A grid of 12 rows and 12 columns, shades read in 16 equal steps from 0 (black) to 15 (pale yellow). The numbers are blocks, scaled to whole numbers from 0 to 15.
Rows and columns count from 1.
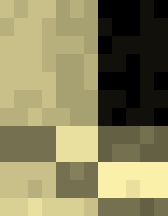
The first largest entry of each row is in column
1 2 1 1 1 1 3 5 5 8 8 3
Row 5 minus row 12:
-1 -1 -2 -1 -3 -3 -1 -7 -7 -7 -5 -7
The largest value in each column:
13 13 14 13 14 14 14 15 15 15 15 15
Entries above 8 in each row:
7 7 7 7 7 7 7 3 3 9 9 7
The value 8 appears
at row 10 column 6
